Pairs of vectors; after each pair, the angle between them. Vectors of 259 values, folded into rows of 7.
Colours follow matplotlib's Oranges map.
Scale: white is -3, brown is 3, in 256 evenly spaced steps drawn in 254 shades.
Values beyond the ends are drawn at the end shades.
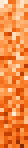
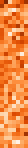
partly opposed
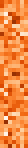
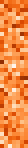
partly opposed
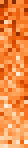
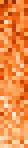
nearly parallel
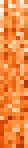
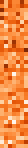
partly opposed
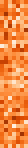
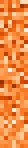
partly opposed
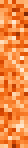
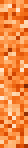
orthogonal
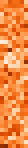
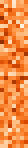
partly opposed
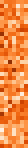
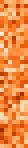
nearly opposite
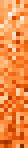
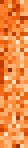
partly opposed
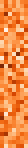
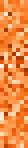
nearly opposite
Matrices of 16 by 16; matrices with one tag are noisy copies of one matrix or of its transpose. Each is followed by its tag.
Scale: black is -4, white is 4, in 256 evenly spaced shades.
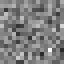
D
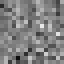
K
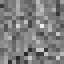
K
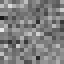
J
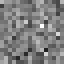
K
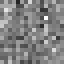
J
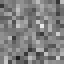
K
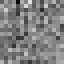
J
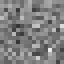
D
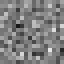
D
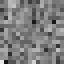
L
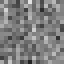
J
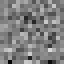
D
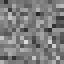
K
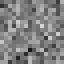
K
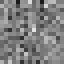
J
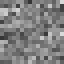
L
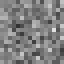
D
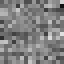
L
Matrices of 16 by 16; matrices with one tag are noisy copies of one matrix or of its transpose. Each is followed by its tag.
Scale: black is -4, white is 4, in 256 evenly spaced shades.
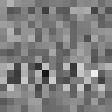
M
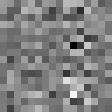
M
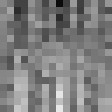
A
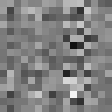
M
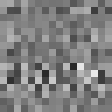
M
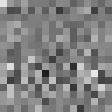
M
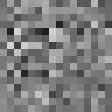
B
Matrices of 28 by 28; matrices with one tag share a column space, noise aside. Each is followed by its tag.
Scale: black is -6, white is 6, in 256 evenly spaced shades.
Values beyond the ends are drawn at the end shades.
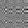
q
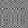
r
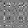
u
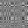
u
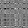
r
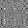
r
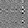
q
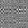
q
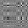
u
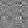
u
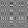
u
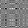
r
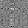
r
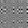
q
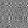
u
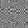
q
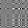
r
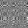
u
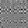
q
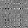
r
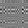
q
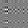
q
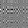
q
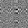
q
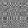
u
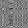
r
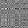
r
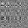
u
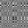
u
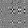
q
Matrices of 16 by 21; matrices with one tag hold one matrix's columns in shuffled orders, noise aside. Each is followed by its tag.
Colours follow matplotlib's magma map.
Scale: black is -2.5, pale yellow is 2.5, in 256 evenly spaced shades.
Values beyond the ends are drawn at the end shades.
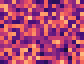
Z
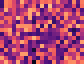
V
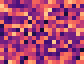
V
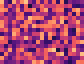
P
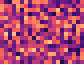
P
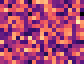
P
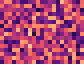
Z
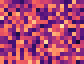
Z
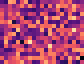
Z
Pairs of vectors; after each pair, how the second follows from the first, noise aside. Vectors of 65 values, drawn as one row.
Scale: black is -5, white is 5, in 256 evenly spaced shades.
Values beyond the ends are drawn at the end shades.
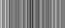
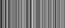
sign-scrambled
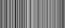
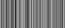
sign-scrambled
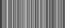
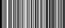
scaled up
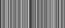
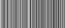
sign-scrambled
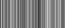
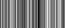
scaled up
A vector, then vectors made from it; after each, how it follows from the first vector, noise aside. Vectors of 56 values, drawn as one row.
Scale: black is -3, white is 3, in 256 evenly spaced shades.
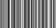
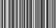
reversed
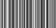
reversed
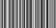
reversed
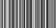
reversed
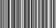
copied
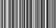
reversed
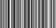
copied
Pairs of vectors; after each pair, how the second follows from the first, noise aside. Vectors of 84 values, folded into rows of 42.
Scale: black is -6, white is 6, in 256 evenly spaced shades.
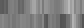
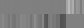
partly zeroed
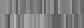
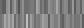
shuffled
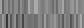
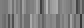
shuffled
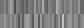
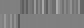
partly zeroed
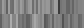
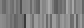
reversed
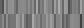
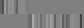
partly zeroed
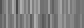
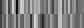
scaled up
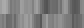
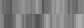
reversed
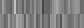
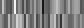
scaled up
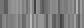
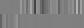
partly zeroed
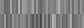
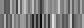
scaled up
